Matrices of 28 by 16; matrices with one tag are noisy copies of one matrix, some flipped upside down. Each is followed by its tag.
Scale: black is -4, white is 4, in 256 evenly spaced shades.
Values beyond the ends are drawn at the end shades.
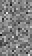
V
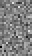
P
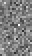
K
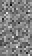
V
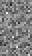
V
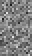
V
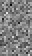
V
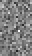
K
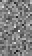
K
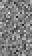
K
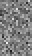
V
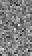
K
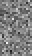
V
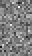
P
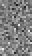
K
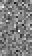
K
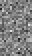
P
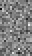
P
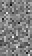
V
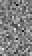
K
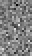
K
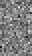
P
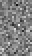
K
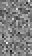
V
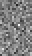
K
